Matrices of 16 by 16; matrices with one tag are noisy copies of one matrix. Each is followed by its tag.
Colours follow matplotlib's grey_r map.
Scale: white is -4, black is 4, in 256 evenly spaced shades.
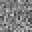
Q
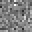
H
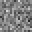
Q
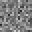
Q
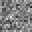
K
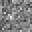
K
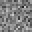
Q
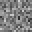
Q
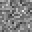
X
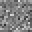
Q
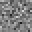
X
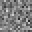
Q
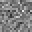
X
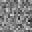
Q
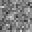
K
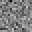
H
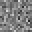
Q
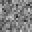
K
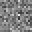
Q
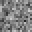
K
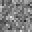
K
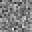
H
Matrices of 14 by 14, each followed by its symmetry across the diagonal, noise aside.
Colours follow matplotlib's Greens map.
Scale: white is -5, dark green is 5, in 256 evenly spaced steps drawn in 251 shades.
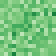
symmetric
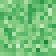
neither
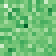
symmetric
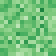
symmetric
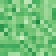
antisymmetric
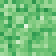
symmetric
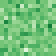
antisymmetric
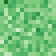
neither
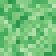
symmetric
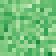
antisymmetric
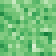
antisymmetric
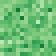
neither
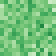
neither
